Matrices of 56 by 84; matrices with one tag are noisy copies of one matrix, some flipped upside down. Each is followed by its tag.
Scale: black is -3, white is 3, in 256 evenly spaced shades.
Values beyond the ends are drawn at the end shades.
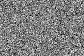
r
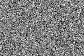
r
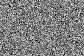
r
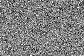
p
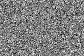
r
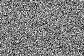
p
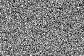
p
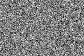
r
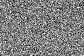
p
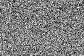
p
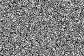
r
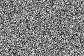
r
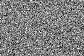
p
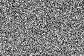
p
